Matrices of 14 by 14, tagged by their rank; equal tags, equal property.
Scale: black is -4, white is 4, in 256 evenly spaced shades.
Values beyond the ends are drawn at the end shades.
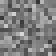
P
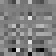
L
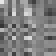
L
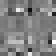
L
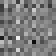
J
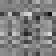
L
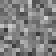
P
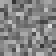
P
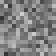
P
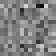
J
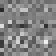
J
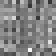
J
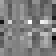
L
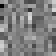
J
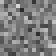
P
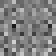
L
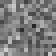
P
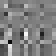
L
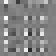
L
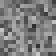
P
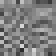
J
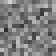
P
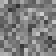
P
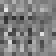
J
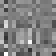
L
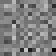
J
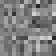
J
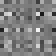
L
